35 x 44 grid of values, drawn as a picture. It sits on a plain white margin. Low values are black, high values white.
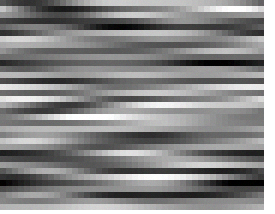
The grain runs across in streaks. No overall slope runs across the table. On average the colour sits 50% of the way up the scale.
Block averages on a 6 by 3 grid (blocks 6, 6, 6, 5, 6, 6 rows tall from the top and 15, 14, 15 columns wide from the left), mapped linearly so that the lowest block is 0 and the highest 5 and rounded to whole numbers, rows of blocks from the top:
033
322
345
453
222
241
